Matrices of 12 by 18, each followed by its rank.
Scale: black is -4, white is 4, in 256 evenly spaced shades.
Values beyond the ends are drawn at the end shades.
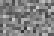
full rank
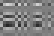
one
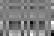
one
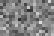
full rank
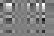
one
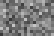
full rank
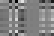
one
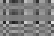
one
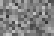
full rank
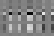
one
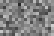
full rank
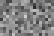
full rank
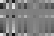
one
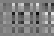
one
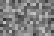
full rank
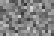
full rank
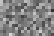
full rank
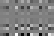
one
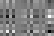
one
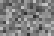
full rank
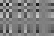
one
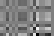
one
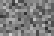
full rank
